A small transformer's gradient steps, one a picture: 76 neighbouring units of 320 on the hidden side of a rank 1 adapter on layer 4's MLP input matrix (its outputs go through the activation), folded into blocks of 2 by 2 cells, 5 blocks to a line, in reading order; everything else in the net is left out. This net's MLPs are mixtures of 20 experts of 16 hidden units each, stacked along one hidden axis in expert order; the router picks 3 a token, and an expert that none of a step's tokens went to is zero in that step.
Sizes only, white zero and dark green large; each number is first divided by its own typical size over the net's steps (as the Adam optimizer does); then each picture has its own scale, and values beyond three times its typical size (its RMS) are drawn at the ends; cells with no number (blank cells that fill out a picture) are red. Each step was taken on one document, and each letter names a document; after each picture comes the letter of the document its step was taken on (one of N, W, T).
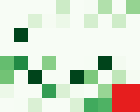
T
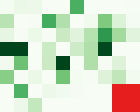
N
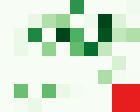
N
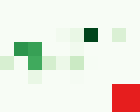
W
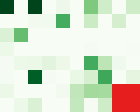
T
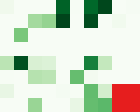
T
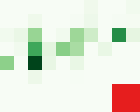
W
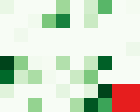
T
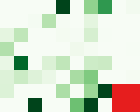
T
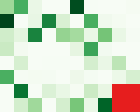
N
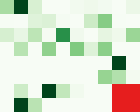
N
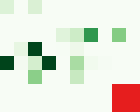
W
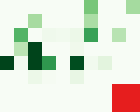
W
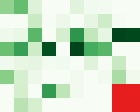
N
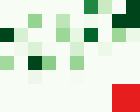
W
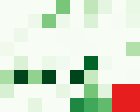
T
